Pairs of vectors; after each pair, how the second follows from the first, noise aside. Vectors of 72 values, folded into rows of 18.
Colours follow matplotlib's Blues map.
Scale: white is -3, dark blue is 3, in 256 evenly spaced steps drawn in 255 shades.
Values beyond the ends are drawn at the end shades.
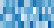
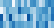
wrapped around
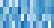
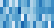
copied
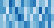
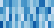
wrapped around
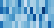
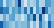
copied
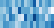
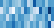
wrapped around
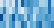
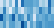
copied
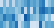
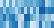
copied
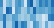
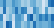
wrapped around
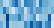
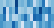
wrapped around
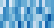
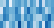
copied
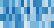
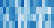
wrapped around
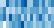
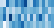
copied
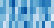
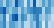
wrapped around
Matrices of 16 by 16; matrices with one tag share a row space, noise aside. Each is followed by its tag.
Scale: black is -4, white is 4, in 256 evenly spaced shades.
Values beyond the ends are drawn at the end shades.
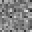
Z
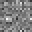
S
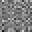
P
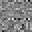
P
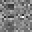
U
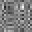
U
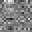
U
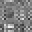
U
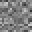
Z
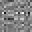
U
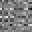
Z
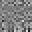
P
